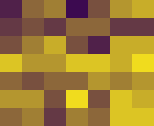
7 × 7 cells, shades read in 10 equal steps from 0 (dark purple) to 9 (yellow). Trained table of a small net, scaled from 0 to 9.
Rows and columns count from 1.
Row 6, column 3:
3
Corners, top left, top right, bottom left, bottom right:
1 7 4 8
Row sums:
26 19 33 52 32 42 36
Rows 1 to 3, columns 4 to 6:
0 3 6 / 4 4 2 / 3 1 7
